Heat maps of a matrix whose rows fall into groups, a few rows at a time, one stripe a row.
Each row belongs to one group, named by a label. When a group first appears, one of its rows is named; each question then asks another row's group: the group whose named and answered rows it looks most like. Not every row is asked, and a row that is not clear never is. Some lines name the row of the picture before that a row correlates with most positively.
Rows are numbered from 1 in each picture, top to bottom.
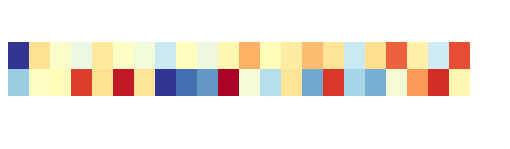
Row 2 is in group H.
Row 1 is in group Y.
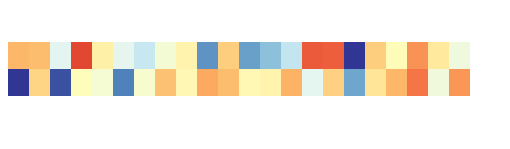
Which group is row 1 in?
H
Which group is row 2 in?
Y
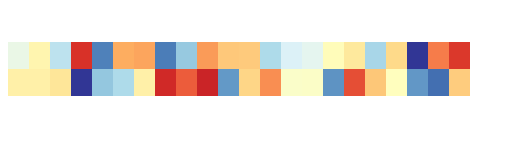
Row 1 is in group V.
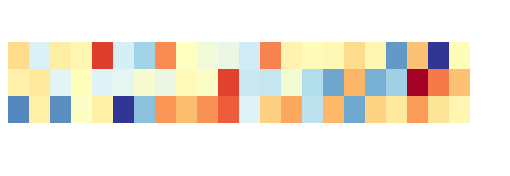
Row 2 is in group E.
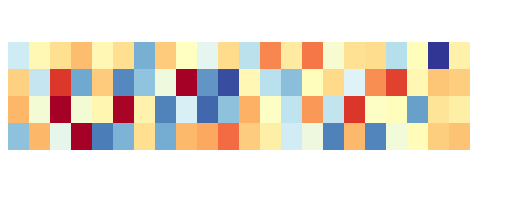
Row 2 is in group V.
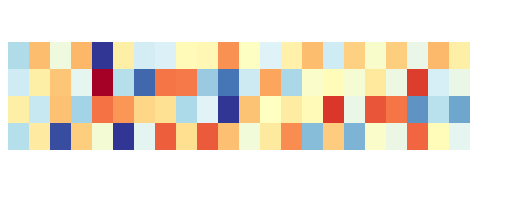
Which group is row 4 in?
Y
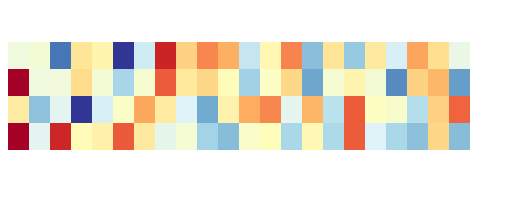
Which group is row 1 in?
Y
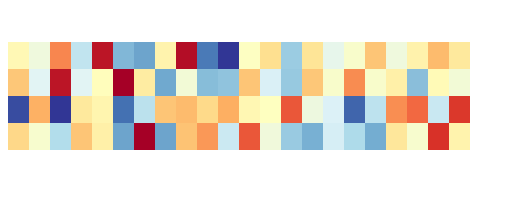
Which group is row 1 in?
V
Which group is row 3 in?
Y
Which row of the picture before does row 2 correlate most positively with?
4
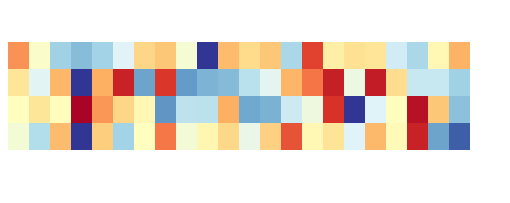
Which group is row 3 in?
H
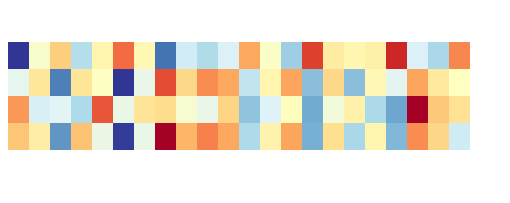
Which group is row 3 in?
E
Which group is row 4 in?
Y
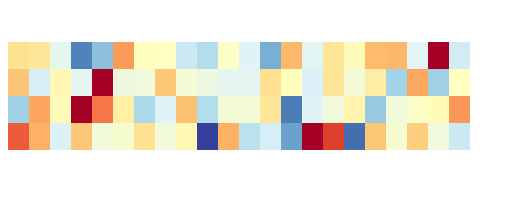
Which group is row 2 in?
E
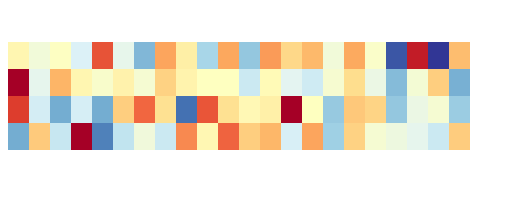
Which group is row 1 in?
E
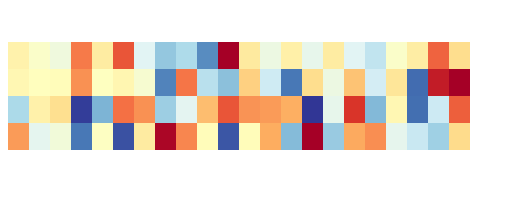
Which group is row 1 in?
H
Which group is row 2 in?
V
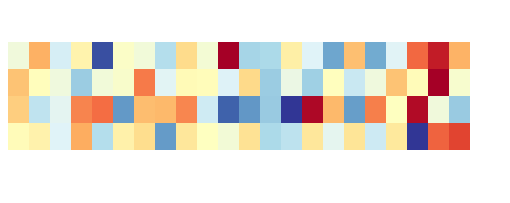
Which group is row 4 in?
V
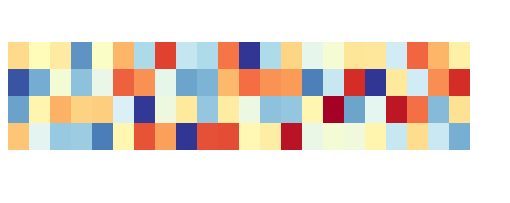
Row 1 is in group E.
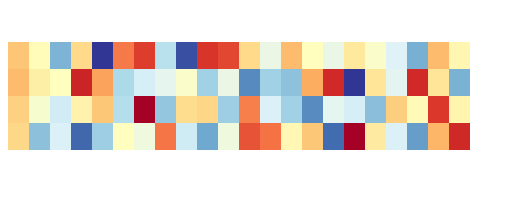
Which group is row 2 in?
H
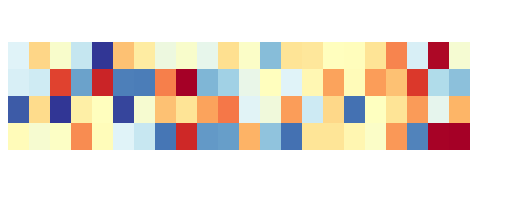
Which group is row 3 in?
Y
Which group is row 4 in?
V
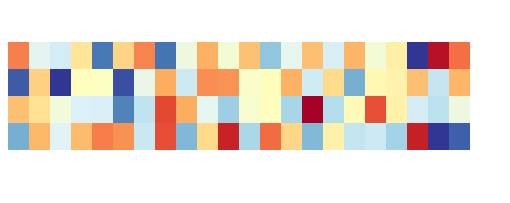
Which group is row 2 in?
Y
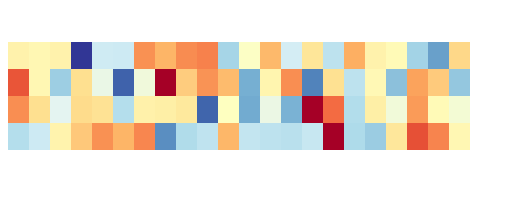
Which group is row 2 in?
Y
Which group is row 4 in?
H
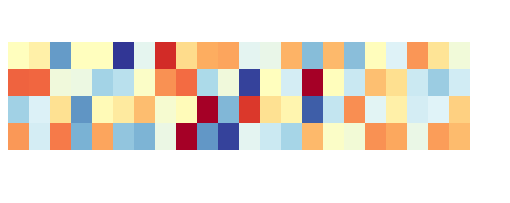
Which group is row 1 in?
Y
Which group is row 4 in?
V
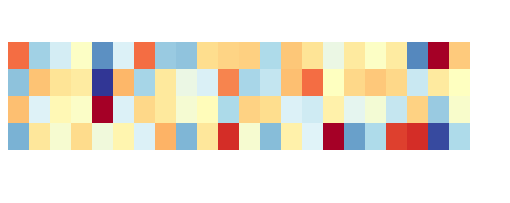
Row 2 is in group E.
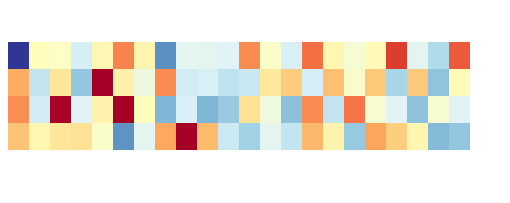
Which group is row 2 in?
E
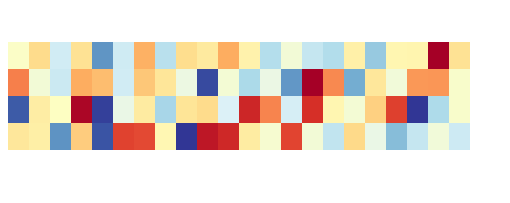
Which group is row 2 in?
H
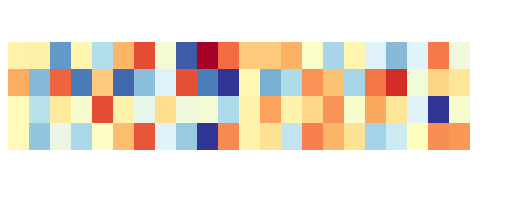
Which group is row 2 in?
V
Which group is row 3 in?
E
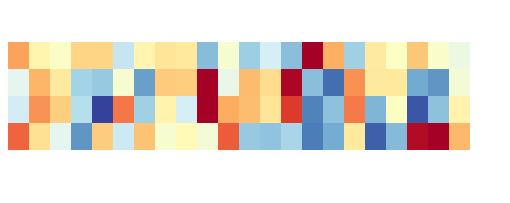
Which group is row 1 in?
H
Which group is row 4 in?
E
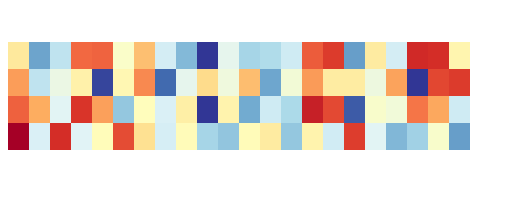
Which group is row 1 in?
H
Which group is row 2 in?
V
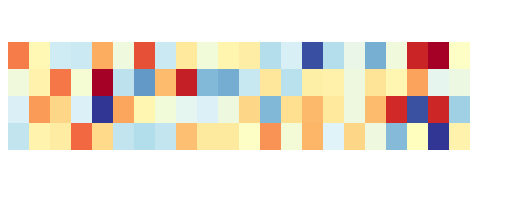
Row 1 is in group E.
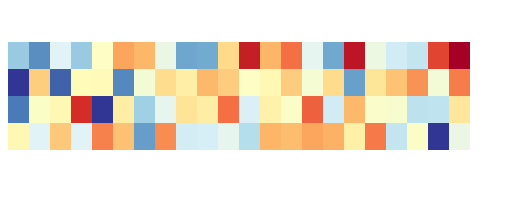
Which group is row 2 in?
Y
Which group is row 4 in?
E
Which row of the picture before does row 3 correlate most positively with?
4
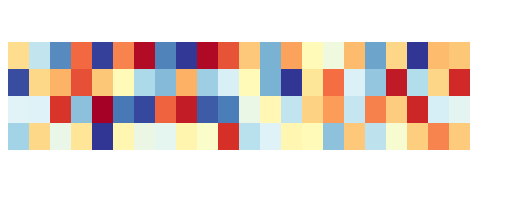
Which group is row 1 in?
V
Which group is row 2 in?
V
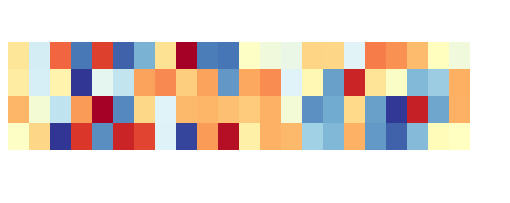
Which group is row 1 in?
V
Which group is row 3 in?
E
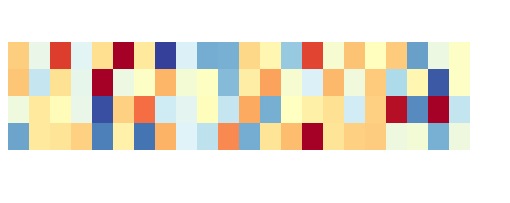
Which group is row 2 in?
E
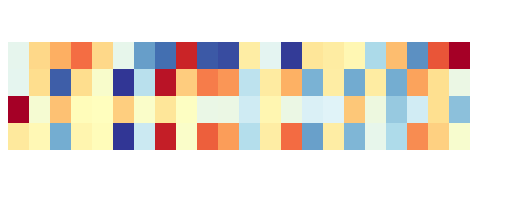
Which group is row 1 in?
V
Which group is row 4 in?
Y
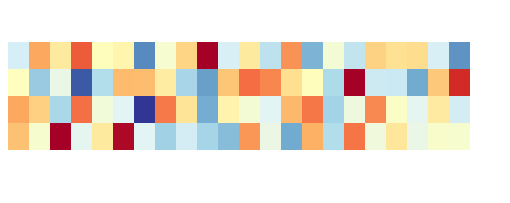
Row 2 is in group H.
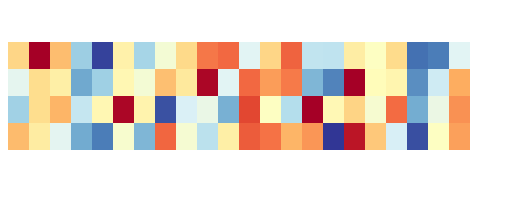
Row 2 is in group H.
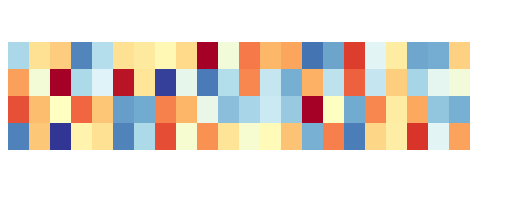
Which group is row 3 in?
H
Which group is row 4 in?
Y
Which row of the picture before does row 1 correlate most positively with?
2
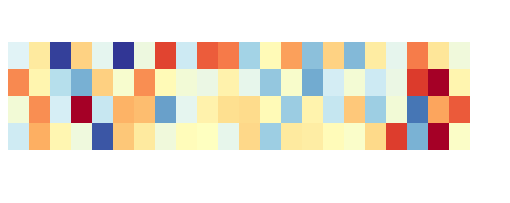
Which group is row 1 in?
Y
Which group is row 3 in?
V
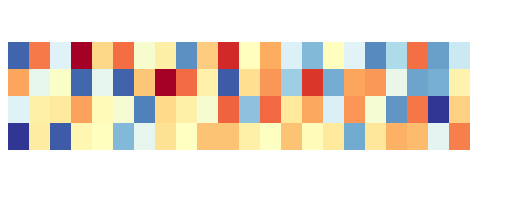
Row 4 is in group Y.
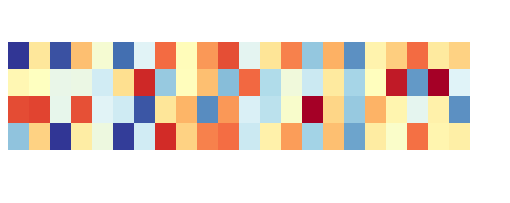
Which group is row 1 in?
Y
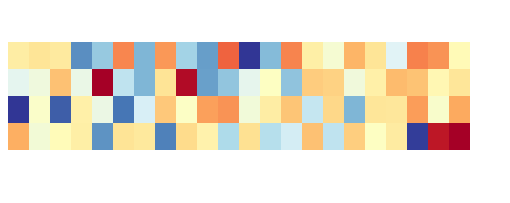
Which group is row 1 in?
E
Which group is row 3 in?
Y
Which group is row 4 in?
V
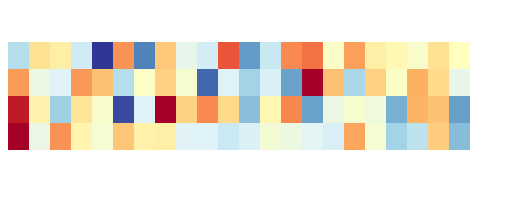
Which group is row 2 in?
H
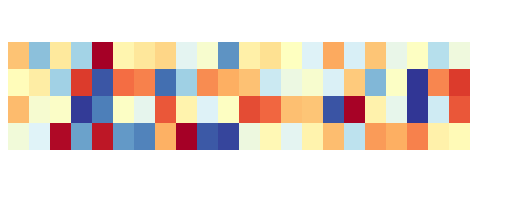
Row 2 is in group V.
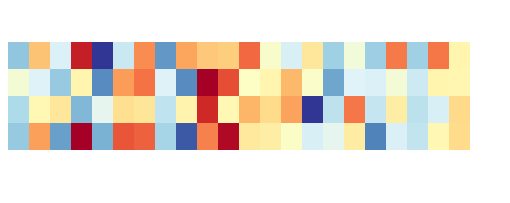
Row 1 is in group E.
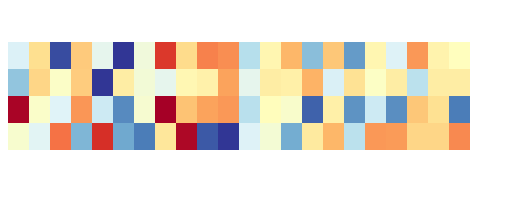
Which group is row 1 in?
Y
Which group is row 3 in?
Y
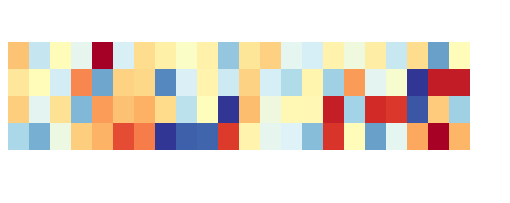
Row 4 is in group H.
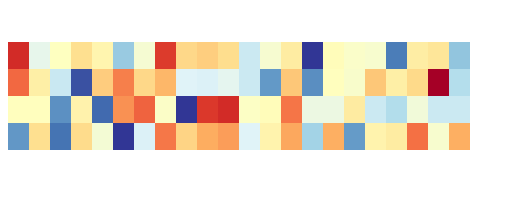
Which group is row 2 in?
E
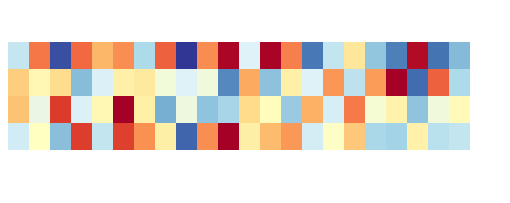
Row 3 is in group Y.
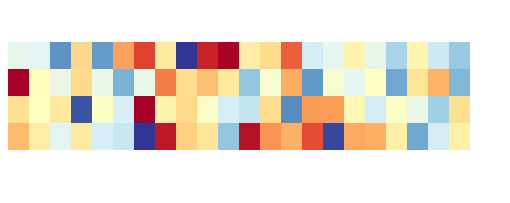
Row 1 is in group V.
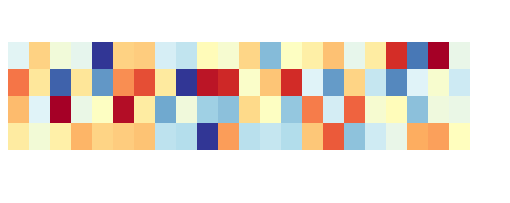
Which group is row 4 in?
H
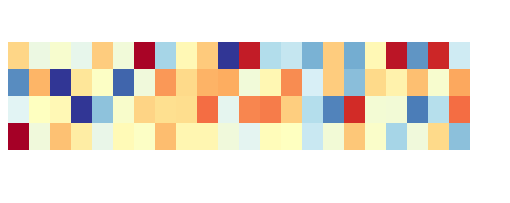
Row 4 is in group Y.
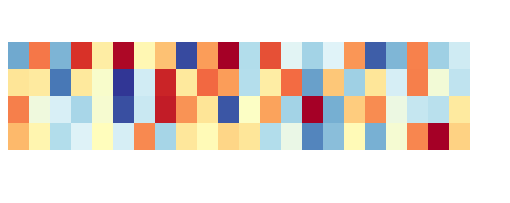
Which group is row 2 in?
Y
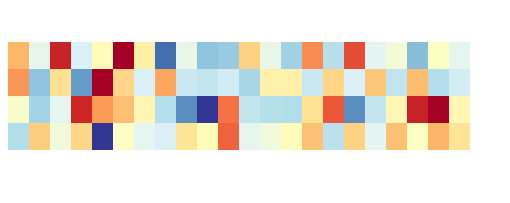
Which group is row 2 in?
E
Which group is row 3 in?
H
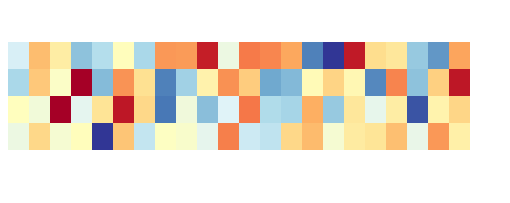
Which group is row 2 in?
V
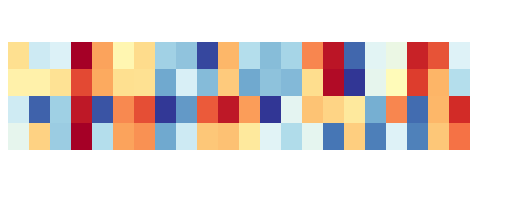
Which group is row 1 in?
H
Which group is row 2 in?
H
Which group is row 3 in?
V
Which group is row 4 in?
V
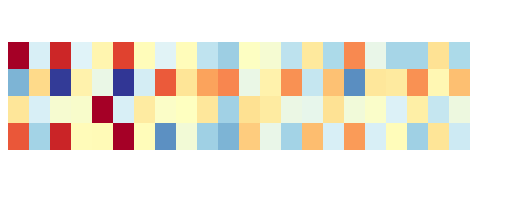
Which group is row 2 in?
Y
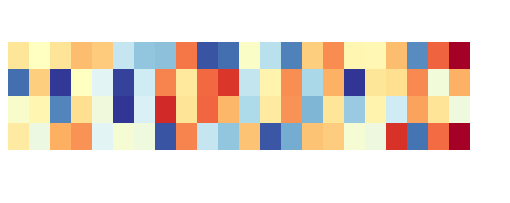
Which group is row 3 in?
Y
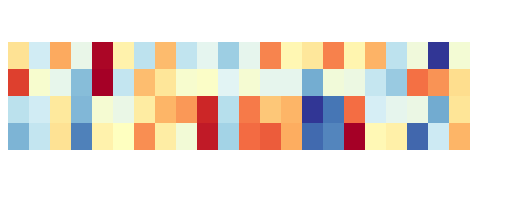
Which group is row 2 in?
E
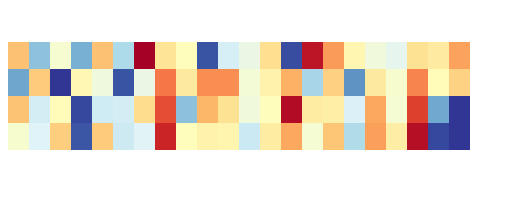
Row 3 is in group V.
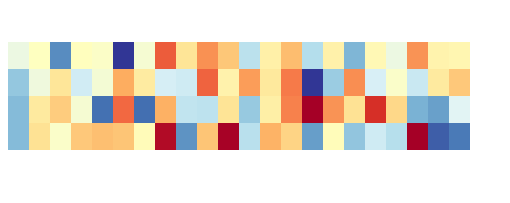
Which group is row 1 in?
Y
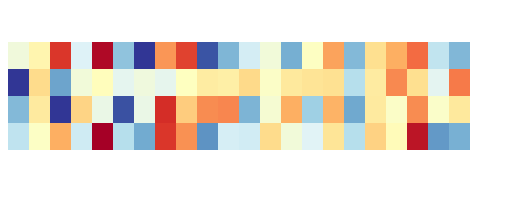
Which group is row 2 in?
Y
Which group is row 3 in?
Y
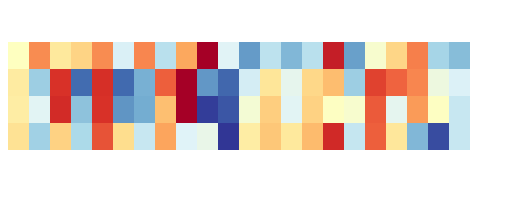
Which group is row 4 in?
E
